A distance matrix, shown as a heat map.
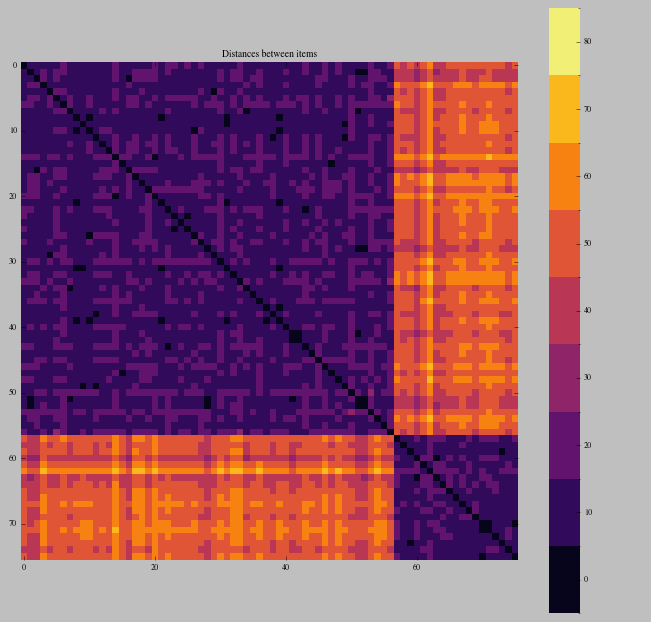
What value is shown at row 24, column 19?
20
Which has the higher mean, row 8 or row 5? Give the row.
5
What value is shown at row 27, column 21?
10
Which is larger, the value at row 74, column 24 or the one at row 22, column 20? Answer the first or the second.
the first
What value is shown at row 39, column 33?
10
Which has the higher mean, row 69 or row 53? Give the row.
69
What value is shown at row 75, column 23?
50
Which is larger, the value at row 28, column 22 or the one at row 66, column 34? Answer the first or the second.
the second
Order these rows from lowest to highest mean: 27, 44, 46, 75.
44, 27, 46, 75
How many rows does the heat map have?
76
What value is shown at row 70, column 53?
50
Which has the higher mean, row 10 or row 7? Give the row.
10
